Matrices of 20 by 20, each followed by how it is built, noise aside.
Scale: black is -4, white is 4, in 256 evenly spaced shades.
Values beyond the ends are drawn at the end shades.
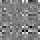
low rank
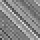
Toeplitz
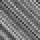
Toeplitz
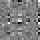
low rank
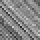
Toeplitz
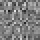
low rank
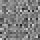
low rank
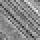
Toeplitz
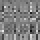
low rank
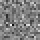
low rank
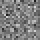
low rank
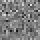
low rank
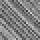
Toeplitz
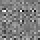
low rank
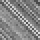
Toeplitz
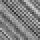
Toeplitz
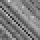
Toeplitz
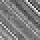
Toeplitz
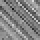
Toeplitz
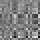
low rank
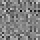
low rank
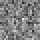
low rank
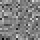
low rank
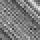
Toeplitz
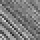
Toeplitz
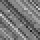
Toeplitz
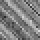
Toeplitz
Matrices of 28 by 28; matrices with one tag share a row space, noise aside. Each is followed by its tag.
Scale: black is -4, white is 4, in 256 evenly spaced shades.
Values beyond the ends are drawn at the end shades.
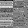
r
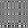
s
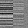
r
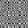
s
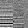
r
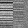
r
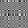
s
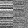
r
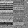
r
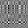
s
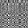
s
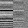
r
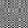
s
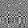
s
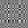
s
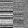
r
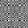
s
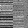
r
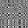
s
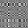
s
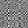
s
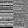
r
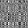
s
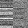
r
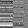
r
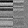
r
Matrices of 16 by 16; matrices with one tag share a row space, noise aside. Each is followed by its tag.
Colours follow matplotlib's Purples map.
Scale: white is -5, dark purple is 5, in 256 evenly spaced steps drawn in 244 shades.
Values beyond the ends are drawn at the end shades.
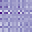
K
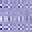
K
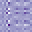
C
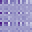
K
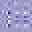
C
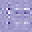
C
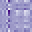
C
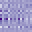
K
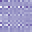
K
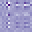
C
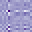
C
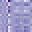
C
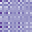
K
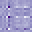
C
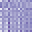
K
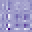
C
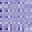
K
